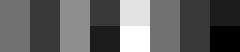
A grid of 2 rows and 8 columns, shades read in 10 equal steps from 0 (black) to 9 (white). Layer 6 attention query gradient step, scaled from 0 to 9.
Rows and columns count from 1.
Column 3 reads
5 5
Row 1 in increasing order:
1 2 2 2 4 4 5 8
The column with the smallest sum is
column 8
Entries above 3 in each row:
4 4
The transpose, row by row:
4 4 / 2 2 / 5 5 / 2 1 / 8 9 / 4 4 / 2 2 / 1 0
